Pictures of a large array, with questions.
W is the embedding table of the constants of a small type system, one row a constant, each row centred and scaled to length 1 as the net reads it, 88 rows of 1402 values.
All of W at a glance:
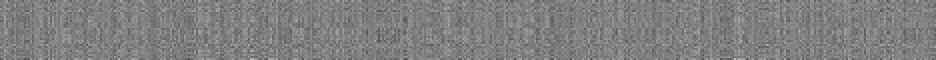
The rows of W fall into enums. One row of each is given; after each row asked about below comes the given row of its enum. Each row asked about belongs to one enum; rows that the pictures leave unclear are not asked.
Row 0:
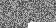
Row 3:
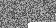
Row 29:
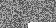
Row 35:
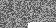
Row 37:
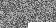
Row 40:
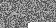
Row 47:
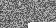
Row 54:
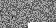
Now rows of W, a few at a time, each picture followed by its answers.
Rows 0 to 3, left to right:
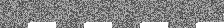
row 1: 29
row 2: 29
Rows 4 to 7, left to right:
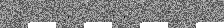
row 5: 54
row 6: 54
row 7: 47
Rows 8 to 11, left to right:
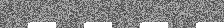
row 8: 35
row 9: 29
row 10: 35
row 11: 40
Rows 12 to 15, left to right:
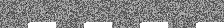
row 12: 3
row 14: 3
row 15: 40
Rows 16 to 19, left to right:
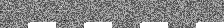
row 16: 47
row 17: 47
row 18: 29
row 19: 0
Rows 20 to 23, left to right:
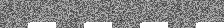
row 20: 35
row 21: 29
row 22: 47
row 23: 35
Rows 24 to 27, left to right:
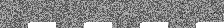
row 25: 35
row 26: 40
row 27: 3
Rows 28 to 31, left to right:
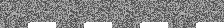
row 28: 40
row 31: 40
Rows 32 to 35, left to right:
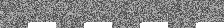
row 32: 37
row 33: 40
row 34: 3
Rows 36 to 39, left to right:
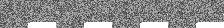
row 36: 35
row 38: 3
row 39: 3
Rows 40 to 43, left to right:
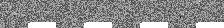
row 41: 35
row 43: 54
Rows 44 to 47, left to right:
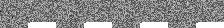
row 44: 54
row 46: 29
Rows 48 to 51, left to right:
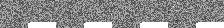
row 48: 29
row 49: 3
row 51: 47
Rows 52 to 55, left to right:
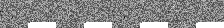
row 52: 54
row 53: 29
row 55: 47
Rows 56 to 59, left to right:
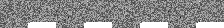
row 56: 35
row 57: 54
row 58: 29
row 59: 54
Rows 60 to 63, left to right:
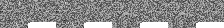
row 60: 47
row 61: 47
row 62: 40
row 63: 40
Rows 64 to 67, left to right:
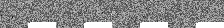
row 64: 54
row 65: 3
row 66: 37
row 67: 35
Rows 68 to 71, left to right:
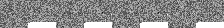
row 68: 35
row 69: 3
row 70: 3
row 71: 0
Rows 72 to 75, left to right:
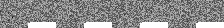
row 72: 54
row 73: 29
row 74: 35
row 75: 29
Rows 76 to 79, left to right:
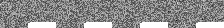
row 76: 40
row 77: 29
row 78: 29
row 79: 47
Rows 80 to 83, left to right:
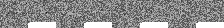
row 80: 3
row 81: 40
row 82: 35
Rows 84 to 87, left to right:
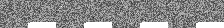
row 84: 35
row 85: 47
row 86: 0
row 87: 40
